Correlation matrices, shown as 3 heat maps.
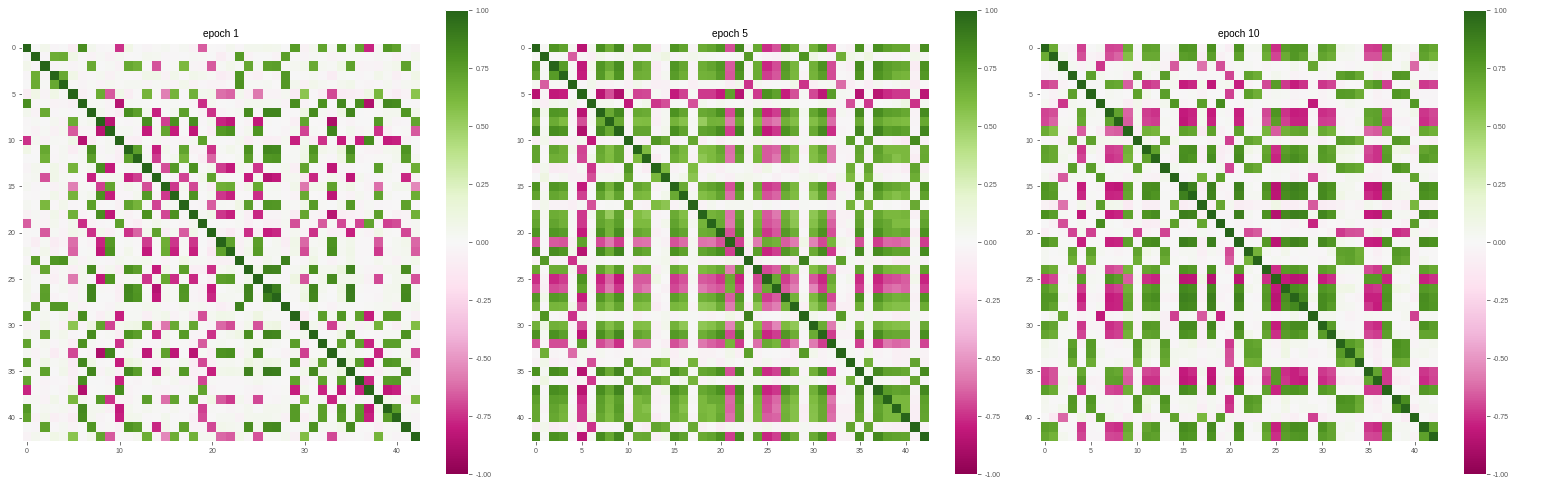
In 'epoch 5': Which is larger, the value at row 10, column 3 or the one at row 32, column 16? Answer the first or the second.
the first
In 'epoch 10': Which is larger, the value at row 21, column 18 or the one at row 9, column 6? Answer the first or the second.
the first
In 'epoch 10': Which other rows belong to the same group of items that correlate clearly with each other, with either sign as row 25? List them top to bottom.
0, 1, 4, 7, 8, 9, 11, 12, 15, 16, 18, 21, 24, 26, 27, 28, 30, 31, 35, 36, 37, 41, 42
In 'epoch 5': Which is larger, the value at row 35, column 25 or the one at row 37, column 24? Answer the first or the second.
the second
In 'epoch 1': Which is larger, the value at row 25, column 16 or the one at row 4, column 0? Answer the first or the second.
the second
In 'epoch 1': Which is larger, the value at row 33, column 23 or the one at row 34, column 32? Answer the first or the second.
the second
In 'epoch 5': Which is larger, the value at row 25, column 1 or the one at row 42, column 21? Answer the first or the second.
the first
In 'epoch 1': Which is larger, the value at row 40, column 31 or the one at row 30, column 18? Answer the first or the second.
the second
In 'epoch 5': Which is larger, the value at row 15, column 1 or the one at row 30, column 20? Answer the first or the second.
the second
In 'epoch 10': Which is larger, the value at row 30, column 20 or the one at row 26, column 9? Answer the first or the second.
the second
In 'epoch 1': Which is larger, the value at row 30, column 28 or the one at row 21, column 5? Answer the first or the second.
the first
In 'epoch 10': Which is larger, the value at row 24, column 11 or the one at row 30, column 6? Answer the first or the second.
the first
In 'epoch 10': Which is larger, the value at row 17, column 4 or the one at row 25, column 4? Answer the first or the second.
the second
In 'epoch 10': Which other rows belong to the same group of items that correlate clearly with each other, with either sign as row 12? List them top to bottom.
0, 1, 4, 7, 8, 9, 11, 15, 16, 18, 21, 24, 25, 26, 27, 28, 30, 31, 35, 36, 37, 41, 42
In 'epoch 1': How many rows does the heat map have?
43
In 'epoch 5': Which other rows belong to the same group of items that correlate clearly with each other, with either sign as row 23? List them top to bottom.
1, 4, 29, 33
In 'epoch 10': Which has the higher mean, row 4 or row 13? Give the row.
13
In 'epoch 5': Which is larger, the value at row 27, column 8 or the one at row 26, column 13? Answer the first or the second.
the first
